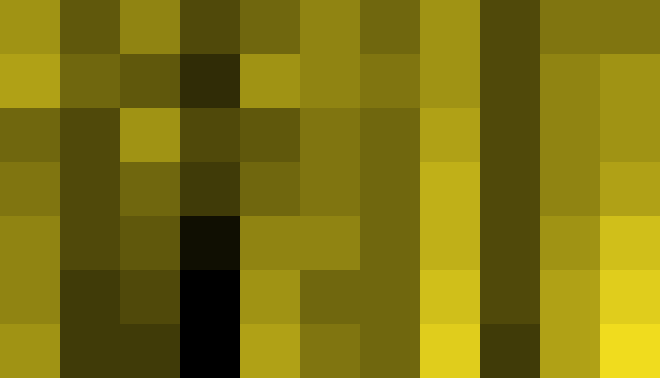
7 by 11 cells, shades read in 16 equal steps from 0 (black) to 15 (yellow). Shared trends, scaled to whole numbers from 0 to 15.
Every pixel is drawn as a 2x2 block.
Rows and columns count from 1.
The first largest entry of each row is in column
1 1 8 8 11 11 11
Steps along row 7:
down same down up down down up down up up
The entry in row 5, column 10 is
10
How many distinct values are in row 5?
8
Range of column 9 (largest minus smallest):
1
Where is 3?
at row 2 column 4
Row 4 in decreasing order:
12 11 9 8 8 7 7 7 5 5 4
